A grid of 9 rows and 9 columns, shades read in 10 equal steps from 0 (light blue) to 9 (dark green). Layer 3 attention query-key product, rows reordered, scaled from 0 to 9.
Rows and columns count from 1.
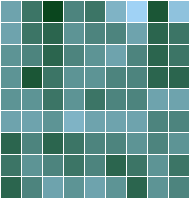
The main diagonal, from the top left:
3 6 7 4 6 3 4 4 5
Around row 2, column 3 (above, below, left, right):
9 7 6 4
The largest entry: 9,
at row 1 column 3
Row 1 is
3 6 9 5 6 2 0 8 1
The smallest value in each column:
3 3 3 2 3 2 0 3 1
